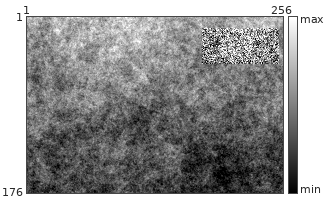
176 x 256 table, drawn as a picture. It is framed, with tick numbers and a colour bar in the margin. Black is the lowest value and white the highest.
An odd patch, rougher than its surroundings, sits in the top right. No regular stripes run through it. The bottom right is the ninth with the lowest average. The histogram is bell-shaped. The field climbs toward the top. The top right is the roughest part. The texture is blotchy.
